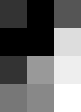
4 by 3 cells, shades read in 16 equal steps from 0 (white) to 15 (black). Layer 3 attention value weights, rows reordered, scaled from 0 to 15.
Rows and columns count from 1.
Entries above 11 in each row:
2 2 1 0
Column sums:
47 43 13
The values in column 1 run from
8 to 15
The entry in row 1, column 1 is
12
